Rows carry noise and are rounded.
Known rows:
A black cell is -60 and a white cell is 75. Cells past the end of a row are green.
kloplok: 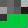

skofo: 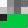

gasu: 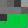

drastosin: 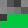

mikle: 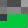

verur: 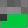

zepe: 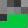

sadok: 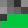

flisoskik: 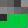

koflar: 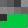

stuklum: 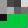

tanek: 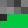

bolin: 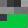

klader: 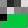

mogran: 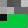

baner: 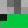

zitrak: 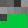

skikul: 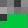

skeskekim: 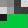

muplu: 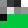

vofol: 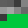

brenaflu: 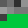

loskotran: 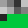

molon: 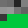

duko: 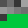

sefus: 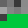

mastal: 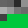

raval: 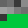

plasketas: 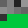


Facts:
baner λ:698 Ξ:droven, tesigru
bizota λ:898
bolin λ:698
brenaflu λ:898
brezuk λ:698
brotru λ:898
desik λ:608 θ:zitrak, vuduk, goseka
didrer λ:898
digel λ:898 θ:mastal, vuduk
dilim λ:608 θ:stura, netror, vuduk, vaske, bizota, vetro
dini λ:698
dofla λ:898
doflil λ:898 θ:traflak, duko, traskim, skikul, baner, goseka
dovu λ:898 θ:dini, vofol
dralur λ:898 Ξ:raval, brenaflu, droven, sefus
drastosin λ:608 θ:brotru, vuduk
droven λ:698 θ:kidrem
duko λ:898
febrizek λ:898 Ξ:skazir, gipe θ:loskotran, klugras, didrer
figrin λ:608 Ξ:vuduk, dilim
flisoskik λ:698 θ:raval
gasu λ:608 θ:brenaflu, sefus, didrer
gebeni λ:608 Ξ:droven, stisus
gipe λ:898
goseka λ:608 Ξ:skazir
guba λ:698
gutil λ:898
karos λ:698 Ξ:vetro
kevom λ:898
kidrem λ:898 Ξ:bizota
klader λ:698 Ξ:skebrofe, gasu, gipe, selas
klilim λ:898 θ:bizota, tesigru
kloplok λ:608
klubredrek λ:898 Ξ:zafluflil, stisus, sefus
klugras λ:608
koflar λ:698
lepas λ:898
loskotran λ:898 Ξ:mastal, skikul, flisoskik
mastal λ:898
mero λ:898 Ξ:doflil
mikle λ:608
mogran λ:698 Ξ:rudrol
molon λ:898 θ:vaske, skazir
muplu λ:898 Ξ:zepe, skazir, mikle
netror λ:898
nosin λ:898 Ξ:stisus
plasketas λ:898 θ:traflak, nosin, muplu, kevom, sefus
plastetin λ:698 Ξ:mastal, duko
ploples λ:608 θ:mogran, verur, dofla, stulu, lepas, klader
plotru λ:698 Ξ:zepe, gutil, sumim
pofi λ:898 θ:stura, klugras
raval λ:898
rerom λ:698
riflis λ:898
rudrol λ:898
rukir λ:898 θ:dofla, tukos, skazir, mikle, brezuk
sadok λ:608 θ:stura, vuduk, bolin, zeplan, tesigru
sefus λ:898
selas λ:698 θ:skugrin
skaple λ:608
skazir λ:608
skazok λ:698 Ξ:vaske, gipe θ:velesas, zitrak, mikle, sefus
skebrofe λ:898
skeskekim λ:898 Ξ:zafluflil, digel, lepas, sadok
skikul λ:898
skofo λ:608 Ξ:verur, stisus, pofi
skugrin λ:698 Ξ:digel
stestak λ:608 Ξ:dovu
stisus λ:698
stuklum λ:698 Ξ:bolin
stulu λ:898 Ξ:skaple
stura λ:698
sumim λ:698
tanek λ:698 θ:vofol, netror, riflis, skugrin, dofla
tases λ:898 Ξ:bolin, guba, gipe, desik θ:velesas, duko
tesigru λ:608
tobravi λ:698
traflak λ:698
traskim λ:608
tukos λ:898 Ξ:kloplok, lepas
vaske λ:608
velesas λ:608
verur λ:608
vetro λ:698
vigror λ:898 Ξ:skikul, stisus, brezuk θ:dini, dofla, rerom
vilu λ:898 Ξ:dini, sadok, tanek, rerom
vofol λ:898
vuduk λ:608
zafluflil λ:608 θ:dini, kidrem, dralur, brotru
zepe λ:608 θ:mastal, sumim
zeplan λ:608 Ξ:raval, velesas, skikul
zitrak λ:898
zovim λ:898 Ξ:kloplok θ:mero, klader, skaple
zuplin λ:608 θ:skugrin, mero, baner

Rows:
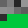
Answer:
doflil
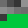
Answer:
sumim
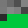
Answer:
ploples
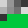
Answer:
stisus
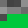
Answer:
vuduk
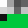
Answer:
vigror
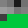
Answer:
pofi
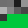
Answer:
digel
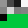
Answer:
tases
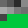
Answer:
bizota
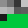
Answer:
vilu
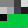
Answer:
zovim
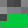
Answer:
tesigru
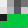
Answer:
klubredrek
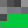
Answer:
klugras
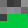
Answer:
vaske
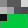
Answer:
skugrin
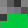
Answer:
dilim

